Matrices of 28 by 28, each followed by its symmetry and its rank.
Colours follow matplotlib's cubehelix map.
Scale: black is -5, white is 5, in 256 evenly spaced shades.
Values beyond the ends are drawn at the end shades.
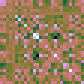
symmetric, rank five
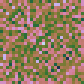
symmetric, full rank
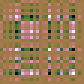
symmetric, rank one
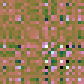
symmetric, rank three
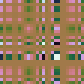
symmetric, rank one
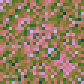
symmetric, full rank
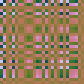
symmetric, rank one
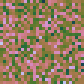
antisymmetric, full rank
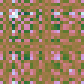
symmetric, rank three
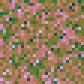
antisymmetric, full rank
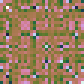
symmetric, rank three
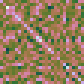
symmetric, rank five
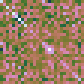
symmetric, rank five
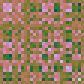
symmetric, rank three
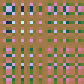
symmetric, rank one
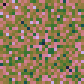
symmetric, full rank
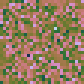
antisymmetric, full rank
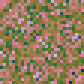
symmetric, full rank
